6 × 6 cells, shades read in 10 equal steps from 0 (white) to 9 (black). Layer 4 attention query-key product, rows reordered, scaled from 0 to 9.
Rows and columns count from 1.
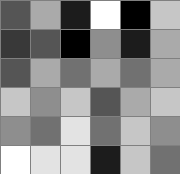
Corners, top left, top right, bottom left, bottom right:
6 2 0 5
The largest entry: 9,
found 2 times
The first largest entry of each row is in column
5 3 1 4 2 4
